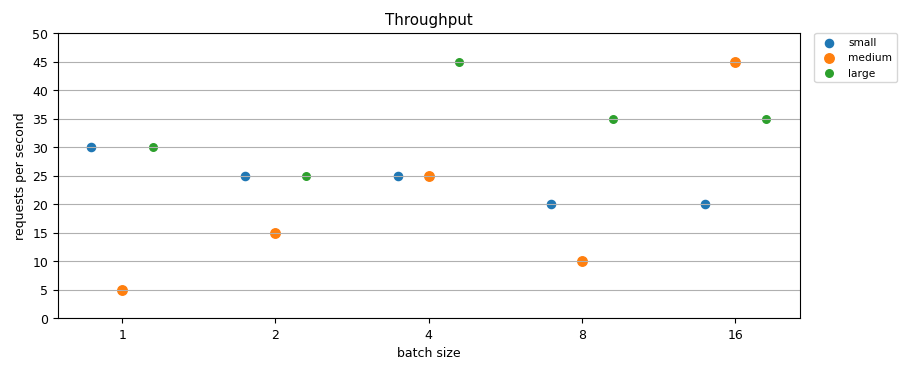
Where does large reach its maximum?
4
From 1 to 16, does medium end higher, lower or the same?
higher
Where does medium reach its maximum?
16
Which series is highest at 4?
large
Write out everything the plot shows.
Title: Throughput
x-axis: batch size, ticks 1 2 4 8 16
y-axis: requests per second, ticks 0 5 10 15 20 25 30 35 40 45 50
Legend: small, medium, large
Values:
small: 30 25 25 20 20
medium: 5 15 25 10 45
large: 30 25 45 35 35
